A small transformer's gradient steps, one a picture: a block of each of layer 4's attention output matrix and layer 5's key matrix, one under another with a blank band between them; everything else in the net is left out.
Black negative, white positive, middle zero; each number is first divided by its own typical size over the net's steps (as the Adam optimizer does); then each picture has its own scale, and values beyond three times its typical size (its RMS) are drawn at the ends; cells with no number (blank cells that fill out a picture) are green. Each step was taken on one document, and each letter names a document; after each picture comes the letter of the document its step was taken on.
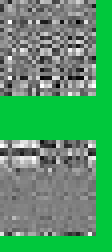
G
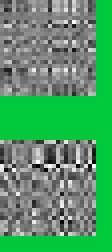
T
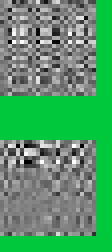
G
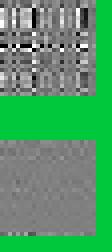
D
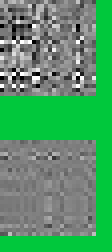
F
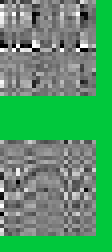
D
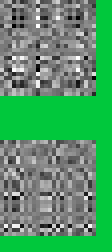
G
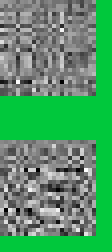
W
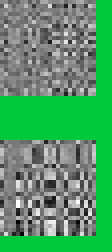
T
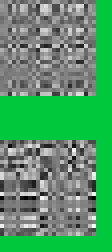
G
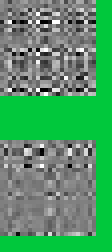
G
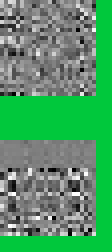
F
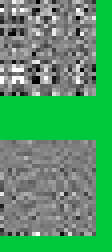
F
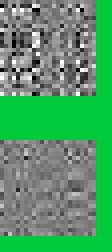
D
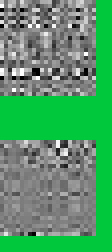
F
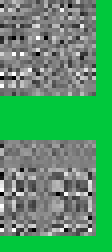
F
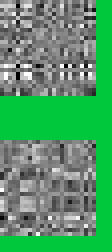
W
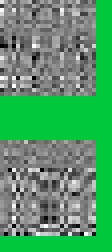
D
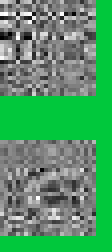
W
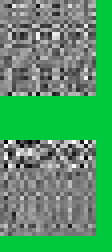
G
